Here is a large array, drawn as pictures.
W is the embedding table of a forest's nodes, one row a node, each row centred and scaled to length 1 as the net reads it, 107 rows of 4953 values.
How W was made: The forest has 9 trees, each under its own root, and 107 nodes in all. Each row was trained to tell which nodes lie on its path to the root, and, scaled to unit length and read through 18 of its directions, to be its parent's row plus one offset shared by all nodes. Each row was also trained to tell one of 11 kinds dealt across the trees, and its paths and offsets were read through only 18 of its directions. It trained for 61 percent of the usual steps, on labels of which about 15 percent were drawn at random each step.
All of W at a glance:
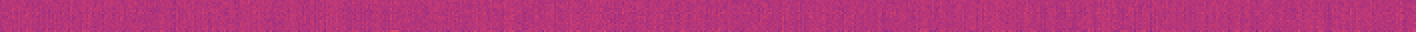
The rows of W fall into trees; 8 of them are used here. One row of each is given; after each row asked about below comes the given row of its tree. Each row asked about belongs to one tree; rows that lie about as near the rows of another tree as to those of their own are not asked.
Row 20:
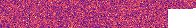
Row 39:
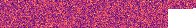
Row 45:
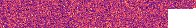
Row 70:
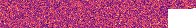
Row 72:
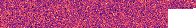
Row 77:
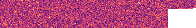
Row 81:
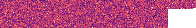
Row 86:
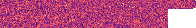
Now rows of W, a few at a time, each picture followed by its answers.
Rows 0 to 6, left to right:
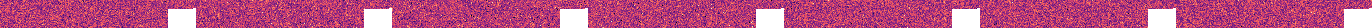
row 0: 86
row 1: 77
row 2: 81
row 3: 72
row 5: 72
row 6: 45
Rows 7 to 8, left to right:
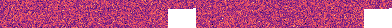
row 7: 72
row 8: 20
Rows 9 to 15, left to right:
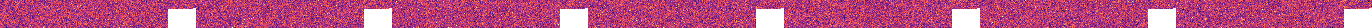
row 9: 70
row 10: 39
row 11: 72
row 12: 81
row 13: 20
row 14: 86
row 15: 77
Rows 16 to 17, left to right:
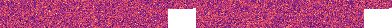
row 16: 45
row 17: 86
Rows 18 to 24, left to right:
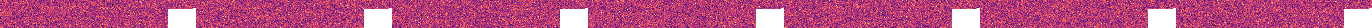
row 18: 70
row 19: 81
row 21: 72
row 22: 70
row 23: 45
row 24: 45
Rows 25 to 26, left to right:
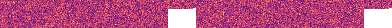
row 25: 81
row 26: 86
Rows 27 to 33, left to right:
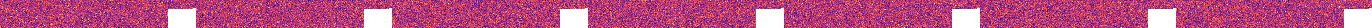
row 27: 86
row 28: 39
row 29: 81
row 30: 45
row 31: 77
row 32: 39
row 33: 81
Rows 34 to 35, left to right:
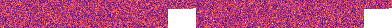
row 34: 70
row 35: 39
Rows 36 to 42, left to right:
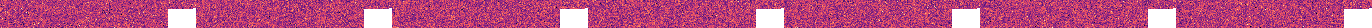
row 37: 20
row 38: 81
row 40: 39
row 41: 39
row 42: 39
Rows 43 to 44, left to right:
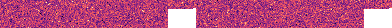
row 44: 45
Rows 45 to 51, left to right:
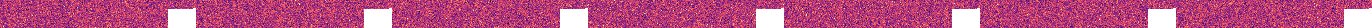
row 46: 45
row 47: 77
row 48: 45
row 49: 77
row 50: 70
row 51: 39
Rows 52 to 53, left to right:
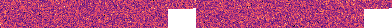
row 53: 81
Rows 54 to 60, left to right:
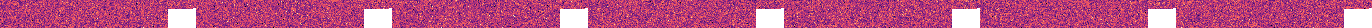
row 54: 39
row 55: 81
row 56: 81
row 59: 39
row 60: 81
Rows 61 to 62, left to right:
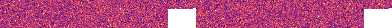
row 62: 70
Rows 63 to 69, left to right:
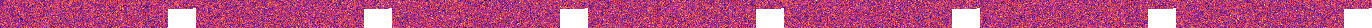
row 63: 77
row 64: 70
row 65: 81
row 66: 39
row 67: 70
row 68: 39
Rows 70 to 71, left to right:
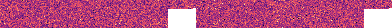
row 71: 45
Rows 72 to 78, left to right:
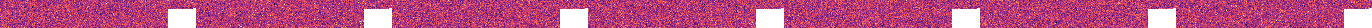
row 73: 77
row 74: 70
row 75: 72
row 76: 45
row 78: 86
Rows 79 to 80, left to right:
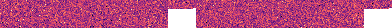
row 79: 70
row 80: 72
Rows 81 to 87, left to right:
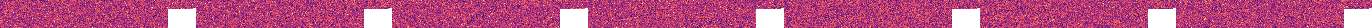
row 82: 81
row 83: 81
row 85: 39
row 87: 72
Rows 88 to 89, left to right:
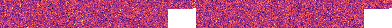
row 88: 45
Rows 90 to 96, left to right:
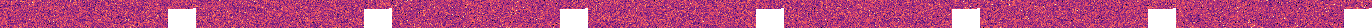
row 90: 81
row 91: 86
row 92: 45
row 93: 20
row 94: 45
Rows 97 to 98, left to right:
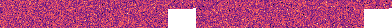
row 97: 72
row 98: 39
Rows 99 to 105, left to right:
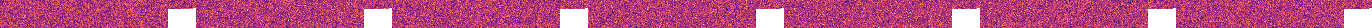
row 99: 77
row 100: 39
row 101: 45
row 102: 81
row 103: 45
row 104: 45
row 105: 20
